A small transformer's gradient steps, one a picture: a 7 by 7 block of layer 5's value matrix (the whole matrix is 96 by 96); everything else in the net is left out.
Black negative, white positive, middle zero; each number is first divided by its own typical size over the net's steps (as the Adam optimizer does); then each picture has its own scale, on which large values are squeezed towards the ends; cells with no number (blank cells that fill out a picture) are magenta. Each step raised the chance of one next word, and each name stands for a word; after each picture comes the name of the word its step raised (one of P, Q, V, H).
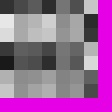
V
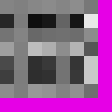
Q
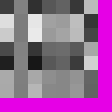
V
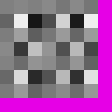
Q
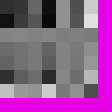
Q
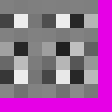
Q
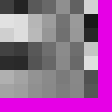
V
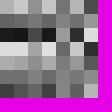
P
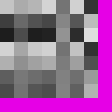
P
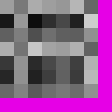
Q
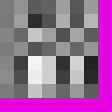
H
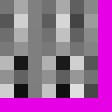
H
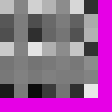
P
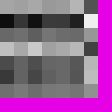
Q
